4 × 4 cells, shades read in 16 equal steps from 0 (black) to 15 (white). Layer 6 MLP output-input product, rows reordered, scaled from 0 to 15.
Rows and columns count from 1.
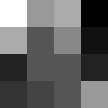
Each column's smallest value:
2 4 5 0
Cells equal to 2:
2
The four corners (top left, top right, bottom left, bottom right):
15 0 3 9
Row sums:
34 24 14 21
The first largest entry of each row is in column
1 1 2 4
